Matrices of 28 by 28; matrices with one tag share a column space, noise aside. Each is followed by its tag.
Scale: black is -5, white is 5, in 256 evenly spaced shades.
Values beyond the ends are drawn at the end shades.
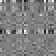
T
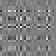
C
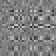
C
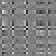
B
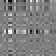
T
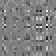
C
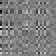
B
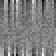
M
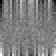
M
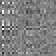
B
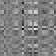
B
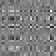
C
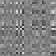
B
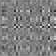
C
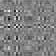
C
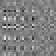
C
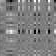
T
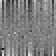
M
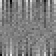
M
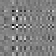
C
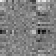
T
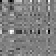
T
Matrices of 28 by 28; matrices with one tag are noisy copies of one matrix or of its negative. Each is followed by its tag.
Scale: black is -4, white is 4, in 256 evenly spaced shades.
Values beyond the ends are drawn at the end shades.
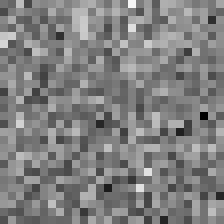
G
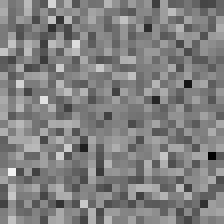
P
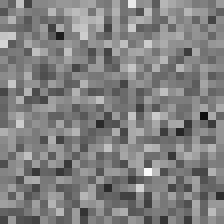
G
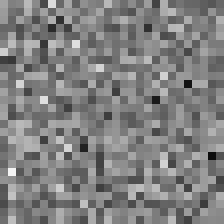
P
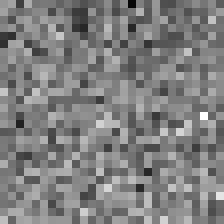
G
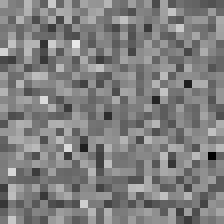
P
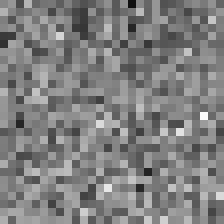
G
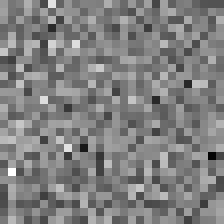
P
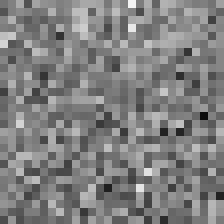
G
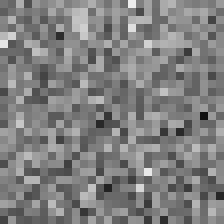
G
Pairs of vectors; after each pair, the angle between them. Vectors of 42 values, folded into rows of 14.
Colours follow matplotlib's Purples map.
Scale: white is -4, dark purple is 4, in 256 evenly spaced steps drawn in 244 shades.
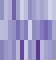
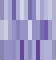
nearly parallel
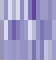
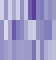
nearly parallel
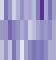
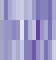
partly aligned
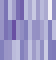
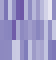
nearly parallel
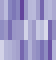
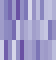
partly aligned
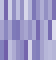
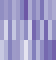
partly opposed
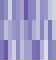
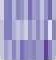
partly opposed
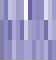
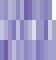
orthogonal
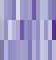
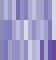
partly opposed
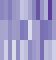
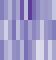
orthogonal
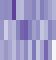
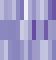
partly opposed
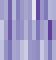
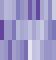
orthogonal
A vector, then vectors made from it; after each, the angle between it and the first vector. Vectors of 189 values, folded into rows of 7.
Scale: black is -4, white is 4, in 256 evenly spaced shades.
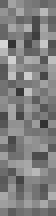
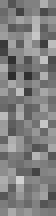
nearly opposite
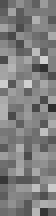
orthogonal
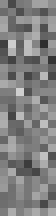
nearly opposite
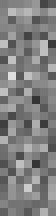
partly aligned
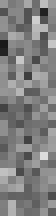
partly opposed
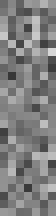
partly opposed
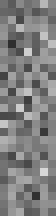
orthogonal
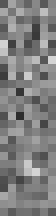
nearly parallel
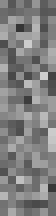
partly opposed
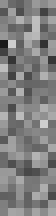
nearly opposite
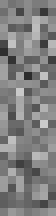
nearly opposite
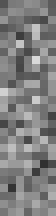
orthogonal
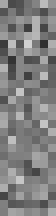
nearly opposite
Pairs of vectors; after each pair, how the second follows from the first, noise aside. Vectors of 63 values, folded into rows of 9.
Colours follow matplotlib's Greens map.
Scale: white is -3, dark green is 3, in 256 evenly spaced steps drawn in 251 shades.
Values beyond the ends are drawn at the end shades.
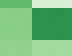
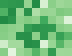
shuffled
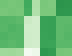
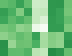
wrapped around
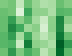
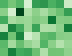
shuffled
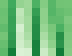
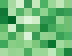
shuffled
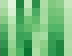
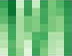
negated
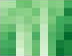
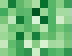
shuffled
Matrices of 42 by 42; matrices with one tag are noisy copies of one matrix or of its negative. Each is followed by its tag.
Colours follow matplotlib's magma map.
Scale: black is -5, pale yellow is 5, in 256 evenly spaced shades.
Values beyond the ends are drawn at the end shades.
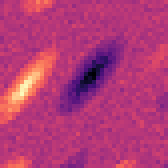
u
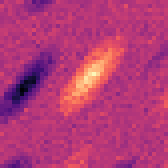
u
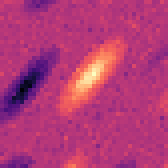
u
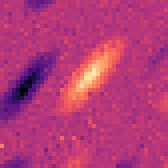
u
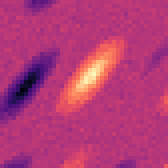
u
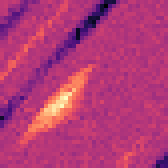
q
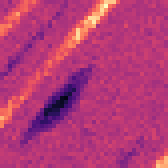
q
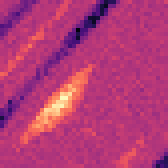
q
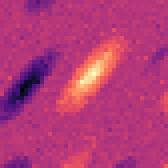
u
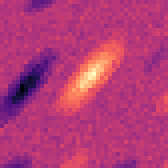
u
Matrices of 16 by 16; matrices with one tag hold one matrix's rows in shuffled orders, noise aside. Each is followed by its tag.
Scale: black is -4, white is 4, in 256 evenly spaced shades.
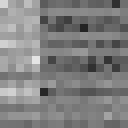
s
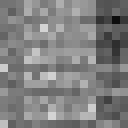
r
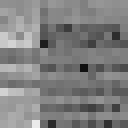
s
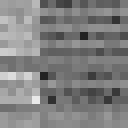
s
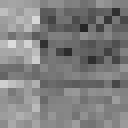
s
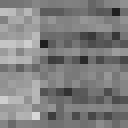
s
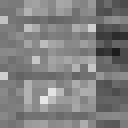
r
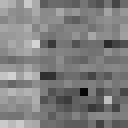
s
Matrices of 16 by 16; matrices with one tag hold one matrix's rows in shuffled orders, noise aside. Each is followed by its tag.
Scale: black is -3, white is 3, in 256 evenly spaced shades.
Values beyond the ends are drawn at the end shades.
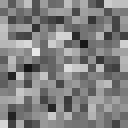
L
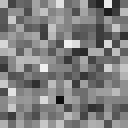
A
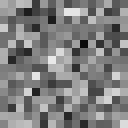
L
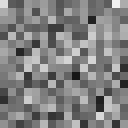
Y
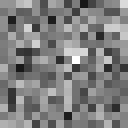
L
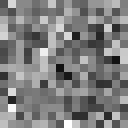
A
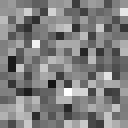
L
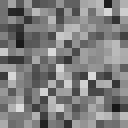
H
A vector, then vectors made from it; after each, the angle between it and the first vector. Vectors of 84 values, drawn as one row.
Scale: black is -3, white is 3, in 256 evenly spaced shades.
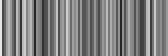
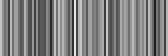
orthogonal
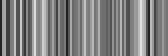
nearly opposite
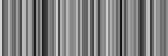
nearly parallel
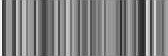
nearly parallel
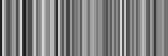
nearly opposite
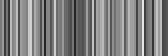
orthogonal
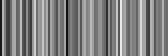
nearly opposite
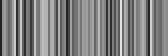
nearly opposite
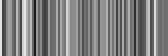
nearly parallel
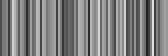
partly opposed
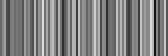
partly opposed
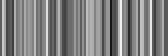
partly opposed
